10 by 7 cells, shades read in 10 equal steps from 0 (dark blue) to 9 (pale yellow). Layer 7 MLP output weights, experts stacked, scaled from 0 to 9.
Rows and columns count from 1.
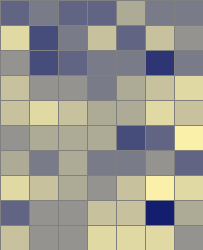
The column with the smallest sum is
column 2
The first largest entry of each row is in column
5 1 1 7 2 7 1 6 4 4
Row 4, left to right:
7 5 5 4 6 7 8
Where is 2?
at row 2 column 2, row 3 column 2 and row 6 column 5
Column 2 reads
4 2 2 5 8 6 4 7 5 5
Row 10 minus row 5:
0 -3 -2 2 2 0 -2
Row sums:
27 36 23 42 49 37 32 50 33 46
